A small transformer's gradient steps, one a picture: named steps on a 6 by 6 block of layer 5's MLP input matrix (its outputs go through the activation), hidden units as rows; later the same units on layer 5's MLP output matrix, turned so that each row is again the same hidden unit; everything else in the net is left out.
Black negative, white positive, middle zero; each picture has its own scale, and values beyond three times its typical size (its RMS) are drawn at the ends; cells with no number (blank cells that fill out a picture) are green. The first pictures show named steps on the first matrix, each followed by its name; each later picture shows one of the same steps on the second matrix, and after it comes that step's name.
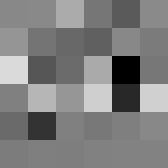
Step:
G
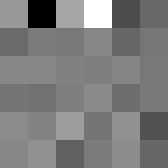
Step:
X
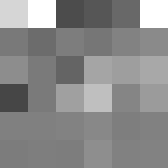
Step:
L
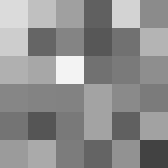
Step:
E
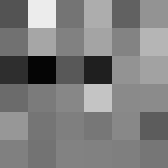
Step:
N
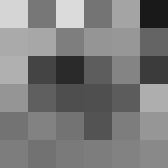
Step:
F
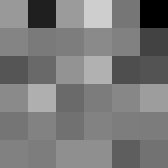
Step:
L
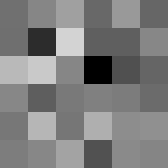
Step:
G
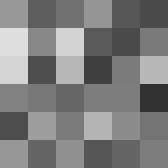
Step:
F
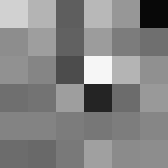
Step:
L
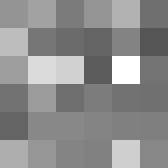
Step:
G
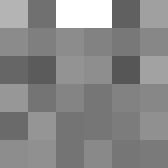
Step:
E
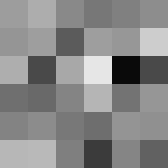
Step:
G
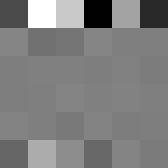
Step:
X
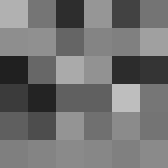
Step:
N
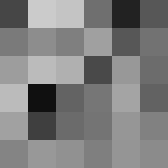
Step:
N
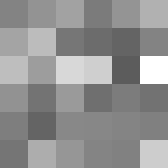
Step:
G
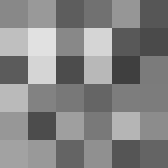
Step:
F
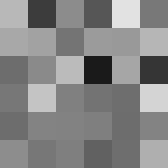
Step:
F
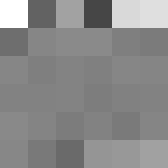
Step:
X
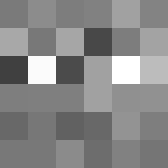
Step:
G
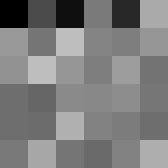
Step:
E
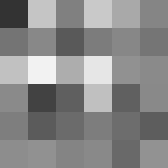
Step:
N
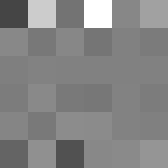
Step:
X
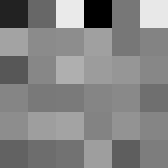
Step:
E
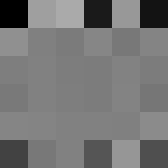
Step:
X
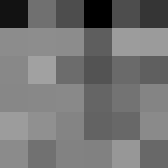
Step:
E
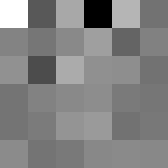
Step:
E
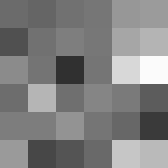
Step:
G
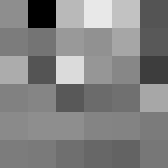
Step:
L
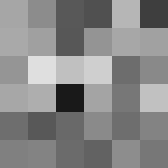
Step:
F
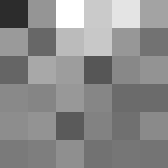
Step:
F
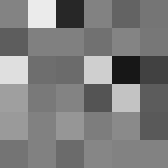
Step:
N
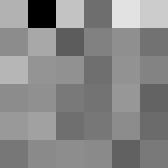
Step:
E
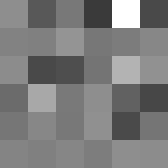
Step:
N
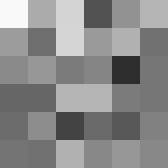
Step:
F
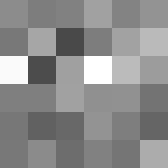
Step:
G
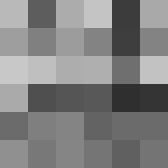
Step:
F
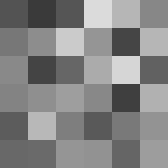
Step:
F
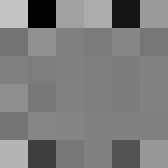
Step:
X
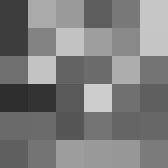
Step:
F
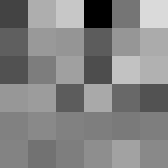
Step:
L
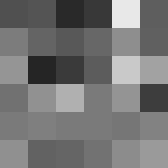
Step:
L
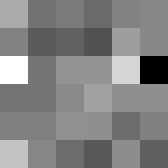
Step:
G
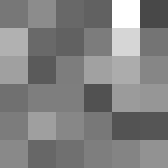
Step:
F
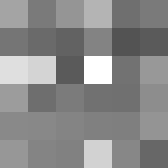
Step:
G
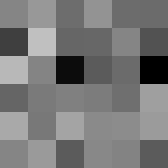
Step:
G
